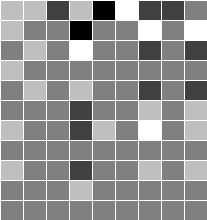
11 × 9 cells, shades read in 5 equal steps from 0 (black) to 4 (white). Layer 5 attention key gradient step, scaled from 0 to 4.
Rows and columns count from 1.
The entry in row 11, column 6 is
2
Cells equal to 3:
17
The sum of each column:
27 25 21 22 21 24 25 21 25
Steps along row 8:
same same same same same same same same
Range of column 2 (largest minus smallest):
1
